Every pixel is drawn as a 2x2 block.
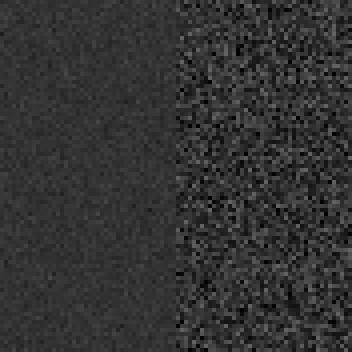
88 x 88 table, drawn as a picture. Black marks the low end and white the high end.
Seam: vertical, 50% of the way across, the left part calmer. Grain: fine. Average level on the scale: 20%. Odd rows or columns: none. Stripes: none. Slope: none. Mirror symmetry: none.
